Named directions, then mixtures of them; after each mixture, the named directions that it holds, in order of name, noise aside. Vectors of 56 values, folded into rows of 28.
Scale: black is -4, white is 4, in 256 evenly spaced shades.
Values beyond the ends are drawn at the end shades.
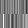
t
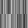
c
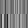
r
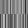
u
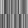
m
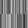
c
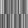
m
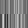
r, u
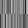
c, u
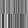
r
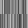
c, m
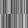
c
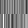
t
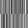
c, u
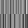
t, u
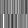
t, u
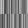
m
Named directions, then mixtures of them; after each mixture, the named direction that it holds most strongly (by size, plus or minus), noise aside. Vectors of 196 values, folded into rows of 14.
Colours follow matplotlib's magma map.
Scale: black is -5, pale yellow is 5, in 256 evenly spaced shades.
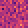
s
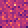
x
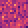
x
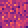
x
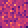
x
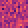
s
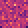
x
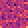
x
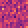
s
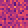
s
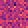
x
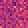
s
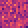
x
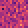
s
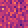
s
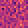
s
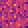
x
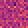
x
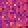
x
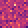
x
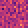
s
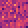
x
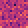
x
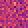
s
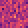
s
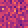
s
